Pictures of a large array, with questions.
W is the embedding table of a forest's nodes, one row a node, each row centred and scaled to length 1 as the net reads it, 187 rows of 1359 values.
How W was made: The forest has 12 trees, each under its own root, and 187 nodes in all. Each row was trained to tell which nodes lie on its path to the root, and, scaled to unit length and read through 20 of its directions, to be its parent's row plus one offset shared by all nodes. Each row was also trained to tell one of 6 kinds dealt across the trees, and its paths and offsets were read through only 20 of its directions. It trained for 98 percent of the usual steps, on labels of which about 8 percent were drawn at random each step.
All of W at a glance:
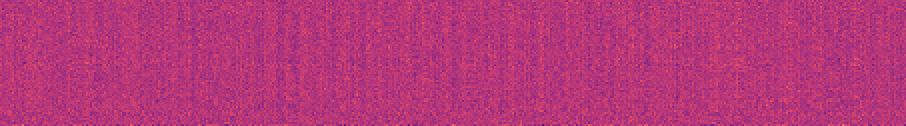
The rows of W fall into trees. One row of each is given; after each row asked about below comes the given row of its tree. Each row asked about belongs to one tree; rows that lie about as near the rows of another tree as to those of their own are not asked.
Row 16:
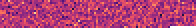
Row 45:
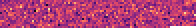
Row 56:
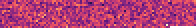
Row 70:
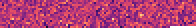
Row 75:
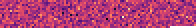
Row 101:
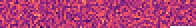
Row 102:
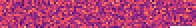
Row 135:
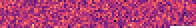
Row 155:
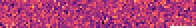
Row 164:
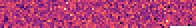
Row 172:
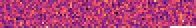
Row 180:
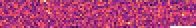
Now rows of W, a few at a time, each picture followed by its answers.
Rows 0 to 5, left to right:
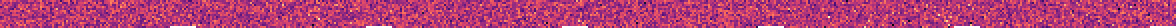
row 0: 75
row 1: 164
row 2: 45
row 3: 16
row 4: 70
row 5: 155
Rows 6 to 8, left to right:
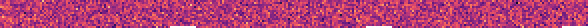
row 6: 135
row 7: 70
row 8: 56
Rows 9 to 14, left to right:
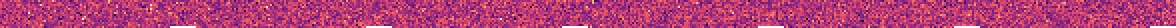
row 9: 75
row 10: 172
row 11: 16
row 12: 172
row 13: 172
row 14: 180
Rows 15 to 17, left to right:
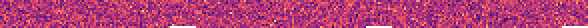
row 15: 155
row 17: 155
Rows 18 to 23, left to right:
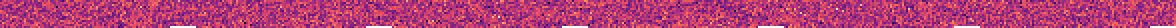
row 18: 16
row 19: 16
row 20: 102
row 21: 164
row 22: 70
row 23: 101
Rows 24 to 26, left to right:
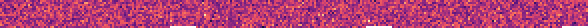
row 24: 180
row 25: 70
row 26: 56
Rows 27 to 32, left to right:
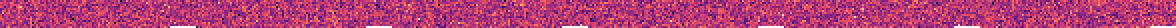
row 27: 101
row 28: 16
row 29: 101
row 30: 164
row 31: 102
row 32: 155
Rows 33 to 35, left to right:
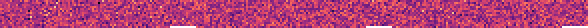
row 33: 56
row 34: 135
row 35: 101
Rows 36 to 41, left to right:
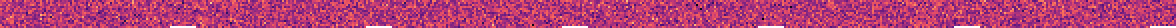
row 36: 75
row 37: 135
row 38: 155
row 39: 56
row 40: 16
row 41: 180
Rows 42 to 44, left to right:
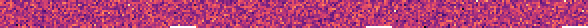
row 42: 101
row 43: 45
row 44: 70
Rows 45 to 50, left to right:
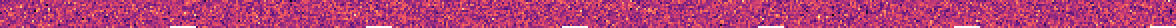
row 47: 101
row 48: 101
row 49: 164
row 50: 70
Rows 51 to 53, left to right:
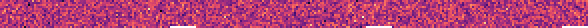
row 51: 101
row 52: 45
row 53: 56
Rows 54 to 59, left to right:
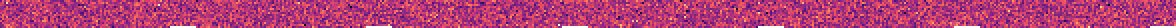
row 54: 16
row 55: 70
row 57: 75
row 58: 172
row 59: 16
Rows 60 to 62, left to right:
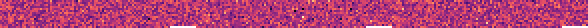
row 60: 135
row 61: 75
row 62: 135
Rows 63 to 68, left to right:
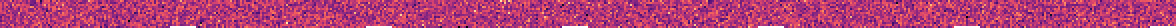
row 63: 56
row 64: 164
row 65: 75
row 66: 70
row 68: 101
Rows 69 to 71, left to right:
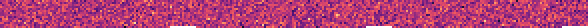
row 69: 56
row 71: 102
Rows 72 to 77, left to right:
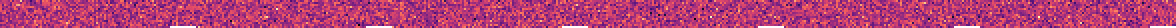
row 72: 56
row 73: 102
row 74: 70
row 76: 102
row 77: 164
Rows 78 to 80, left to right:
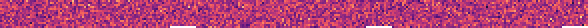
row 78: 56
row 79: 180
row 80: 16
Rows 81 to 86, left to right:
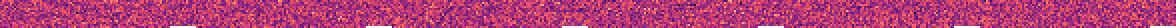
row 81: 16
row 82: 155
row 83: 102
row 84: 101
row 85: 56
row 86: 135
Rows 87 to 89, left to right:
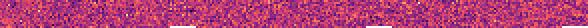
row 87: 75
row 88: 102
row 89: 101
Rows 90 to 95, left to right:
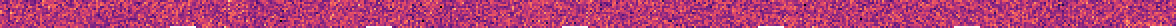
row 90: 45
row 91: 16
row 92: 101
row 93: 102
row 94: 135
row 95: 172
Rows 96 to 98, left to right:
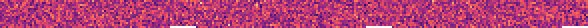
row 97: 135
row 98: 102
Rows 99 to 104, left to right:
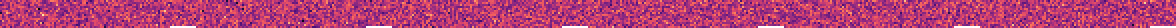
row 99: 155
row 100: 102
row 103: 56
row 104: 135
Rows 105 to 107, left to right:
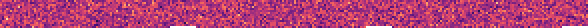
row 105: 75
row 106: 135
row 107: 101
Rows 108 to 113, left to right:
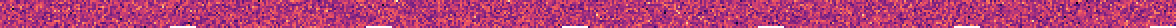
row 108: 70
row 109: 164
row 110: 16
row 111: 70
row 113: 164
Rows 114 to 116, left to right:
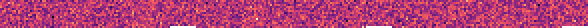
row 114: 101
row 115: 56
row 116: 164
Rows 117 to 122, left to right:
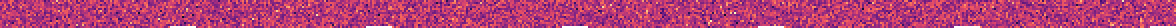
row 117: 70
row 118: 16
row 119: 135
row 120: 56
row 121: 135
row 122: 70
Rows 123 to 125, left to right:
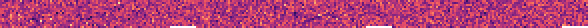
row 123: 45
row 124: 155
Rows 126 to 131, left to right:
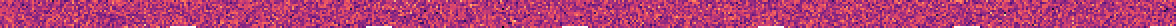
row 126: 155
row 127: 102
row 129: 172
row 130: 135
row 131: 56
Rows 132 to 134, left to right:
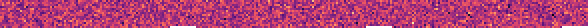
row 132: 164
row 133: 56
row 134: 164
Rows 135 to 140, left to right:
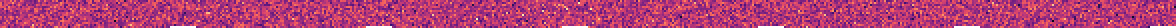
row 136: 45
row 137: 45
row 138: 135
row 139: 101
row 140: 180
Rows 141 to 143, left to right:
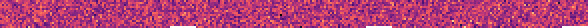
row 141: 102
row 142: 102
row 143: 70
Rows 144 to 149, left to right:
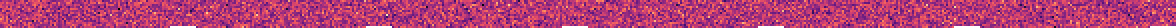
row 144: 101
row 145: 45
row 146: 56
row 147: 135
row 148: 70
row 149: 164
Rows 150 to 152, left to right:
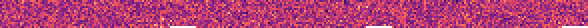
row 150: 155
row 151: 70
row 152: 155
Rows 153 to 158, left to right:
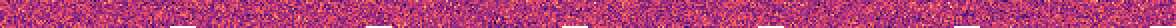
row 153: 102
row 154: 135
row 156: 101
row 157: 70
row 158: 16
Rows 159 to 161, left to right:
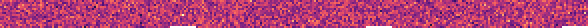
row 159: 75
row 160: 102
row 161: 16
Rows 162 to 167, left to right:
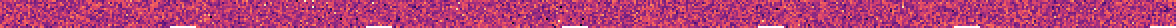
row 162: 75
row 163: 75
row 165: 56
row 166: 70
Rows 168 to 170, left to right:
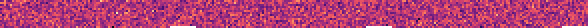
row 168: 172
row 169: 16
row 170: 172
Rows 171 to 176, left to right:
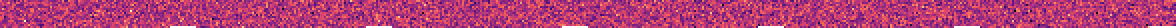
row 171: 164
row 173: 172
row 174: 164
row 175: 102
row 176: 45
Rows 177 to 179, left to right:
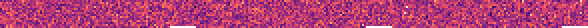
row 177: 70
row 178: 56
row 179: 45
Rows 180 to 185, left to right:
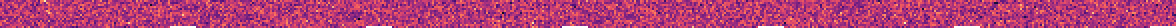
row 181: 164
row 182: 16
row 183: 56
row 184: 75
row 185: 75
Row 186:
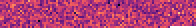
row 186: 164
